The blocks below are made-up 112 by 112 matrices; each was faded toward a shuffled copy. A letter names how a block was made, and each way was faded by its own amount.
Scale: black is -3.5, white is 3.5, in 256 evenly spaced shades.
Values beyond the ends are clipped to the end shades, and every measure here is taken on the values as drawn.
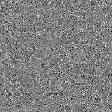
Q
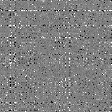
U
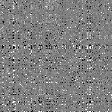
U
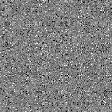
Q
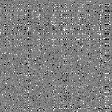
U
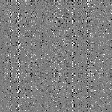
U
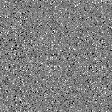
Q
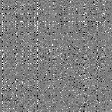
U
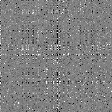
U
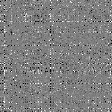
U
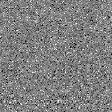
Q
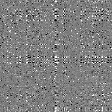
U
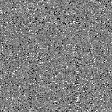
Q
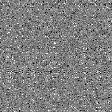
Q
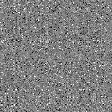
Q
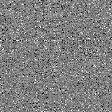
Q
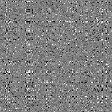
U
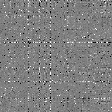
U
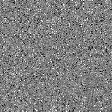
Q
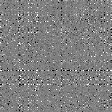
U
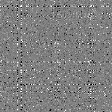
U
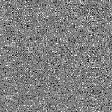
Q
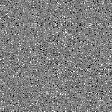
Q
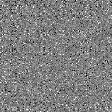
Q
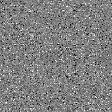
Q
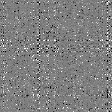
U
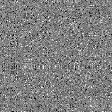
Q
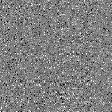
Q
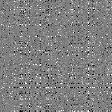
U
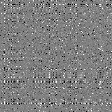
U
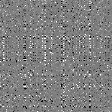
U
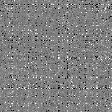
U
